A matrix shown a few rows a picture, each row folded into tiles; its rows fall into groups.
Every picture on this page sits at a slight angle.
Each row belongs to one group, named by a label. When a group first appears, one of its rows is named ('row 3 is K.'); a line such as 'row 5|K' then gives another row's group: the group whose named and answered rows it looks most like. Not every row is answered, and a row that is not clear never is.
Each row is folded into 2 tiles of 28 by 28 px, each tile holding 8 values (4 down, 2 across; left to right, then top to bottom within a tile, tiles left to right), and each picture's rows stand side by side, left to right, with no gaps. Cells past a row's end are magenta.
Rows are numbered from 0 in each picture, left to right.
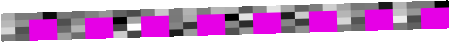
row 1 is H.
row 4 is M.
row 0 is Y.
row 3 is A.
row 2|H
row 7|Y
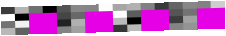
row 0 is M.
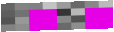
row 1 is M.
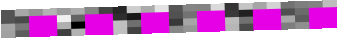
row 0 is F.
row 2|F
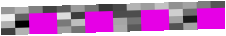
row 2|F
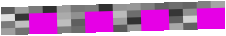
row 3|H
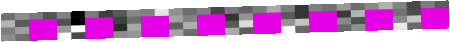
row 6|M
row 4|H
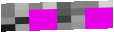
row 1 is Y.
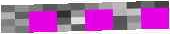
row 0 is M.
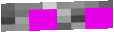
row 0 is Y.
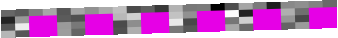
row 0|H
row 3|Y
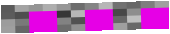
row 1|M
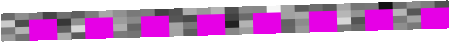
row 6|Y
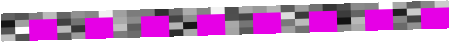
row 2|Y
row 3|A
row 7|M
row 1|A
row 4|F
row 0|H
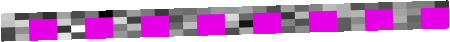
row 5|M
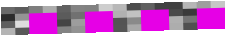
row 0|H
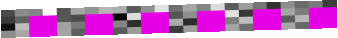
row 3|A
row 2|M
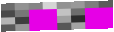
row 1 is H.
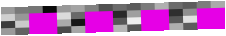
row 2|H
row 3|H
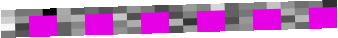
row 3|A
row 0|Y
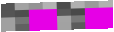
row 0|F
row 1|F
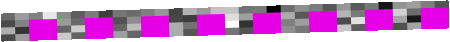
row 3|F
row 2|H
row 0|A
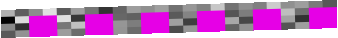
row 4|A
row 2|F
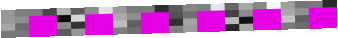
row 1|M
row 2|Y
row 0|Y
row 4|A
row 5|Y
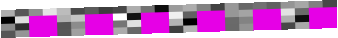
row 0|M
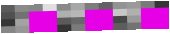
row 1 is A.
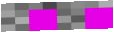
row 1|A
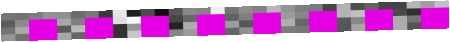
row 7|F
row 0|H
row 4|A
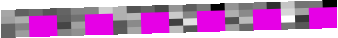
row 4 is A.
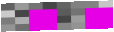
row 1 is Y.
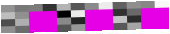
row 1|M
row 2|A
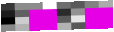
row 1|H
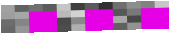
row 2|A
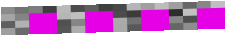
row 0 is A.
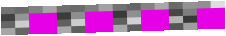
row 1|H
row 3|A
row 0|H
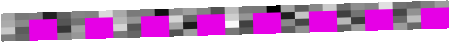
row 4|Y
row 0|Y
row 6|A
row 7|H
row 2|Y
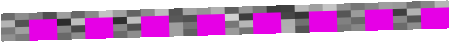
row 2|M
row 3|F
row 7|M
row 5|F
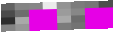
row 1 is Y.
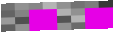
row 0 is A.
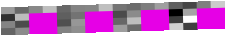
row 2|H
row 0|M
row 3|H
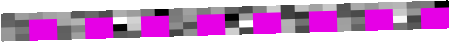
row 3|A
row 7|Y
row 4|H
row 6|F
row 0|F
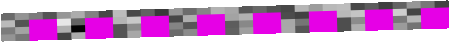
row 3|M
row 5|F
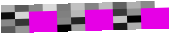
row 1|A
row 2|A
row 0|M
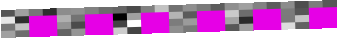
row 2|H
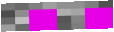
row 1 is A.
